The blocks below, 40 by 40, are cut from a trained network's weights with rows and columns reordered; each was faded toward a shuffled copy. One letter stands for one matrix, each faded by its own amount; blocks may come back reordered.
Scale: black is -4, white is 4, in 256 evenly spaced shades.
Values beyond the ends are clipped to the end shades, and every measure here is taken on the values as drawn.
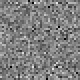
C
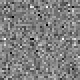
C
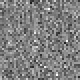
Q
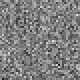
Q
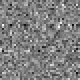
C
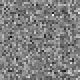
Q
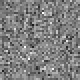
Q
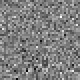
C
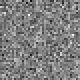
Q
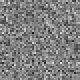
Q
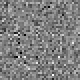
C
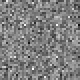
Q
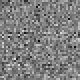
C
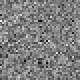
C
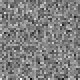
Q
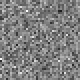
Q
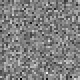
Q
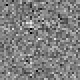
C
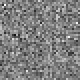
Q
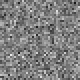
Q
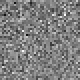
C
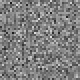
Q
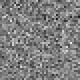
Q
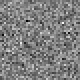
Q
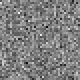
Q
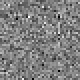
C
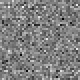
C
